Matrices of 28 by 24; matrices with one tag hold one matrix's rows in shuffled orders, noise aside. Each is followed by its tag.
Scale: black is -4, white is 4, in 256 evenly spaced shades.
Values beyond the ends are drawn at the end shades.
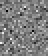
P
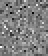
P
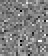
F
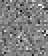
F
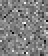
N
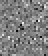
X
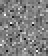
P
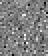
N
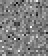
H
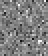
F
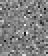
N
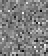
X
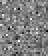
H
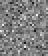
P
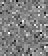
X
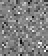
F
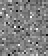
H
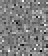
X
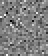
P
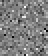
N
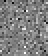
N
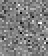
F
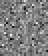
P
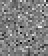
F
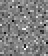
N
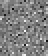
N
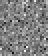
N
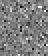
F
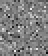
H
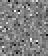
H
